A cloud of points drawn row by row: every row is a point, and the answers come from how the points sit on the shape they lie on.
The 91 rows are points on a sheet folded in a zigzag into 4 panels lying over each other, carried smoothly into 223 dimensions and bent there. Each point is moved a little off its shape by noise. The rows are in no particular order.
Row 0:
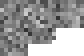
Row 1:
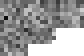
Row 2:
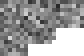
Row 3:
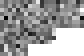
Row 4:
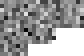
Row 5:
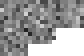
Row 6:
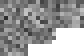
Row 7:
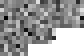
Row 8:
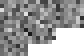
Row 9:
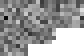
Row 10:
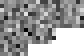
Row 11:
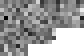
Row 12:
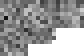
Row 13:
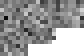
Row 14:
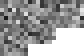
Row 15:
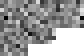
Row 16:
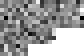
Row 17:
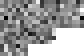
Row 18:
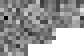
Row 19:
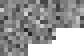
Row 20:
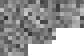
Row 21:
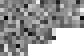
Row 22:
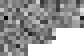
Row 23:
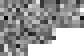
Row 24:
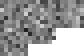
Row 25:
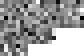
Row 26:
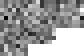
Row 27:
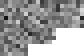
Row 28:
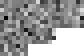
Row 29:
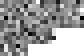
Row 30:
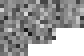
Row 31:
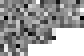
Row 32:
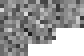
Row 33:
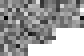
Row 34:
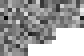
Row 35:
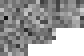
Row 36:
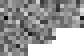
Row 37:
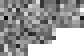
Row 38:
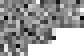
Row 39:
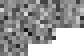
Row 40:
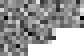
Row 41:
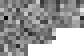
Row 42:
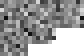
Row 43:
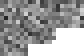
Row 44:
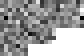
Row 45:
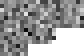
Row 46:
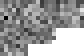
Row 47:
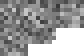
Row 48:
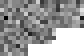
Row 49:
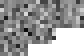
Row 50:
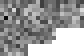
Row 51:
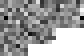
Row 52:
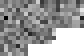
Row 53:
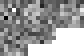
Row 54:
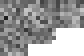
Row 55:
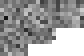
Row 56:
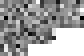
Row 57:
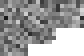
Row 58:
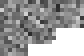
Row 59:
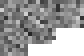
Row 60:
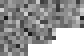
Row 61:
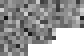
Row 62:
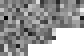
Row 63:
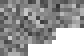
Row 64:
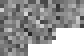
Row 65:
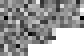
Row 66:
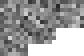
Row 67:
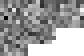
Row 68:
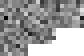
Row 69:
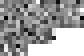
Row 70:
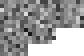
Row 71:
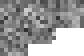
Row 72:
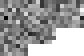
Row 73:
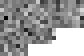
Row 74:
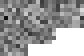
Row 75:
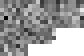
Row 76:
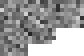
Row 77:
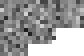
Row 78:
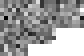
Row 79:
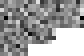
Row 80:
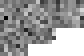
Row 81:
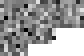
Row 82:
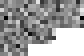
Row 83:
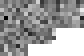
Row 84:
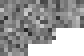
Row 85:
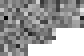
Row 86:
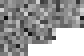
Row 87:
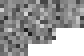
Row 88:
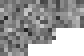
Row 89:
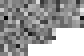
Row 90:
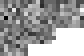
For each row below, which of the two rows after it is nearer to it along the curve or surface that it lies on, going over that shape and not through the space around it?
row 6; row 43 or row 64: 43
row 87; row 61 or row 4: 4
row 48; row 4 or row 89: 89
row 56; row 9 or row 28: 9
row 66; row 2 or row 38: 2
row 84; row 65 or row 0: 0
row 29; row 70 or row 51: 51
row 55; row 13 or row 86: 13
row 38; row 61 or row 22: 22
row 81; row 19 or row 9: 19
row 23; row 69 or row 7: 69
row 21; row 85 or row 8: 85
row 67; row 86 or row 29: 29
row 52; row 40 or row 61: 40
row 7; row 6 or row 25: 6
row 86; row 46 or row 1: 1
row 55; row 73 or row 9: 73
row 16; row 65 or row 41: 65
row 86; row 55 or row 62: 55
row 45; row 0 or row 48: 0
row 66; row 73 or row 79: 73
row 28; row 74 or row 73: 73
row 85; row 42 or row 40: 40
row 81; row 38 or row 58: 58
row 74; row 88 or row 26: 26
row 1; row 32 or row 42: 42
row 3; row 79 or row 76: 79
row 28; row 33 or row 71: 71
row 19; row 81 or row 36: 81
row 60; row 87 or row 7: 7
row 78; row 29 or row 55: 29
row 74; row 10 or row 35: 35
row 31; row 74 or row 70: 74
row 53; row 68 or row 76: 68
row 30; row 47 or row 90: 47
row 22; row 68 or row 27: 68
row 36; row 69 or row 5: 69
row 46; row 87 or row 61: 61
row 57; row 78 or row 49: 78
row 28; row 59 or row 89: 59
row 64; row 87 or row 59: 87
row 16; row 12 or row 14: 14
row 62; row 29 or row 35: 29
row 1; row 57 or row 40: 57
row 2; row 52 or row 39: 52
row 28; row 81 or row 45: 81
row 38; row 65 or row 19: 65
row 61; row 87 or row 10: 10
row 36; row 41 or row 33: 41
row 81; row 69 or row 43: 43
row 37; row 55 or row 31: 31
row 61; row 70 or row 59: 59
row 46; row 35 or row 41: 41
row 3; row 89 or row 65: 65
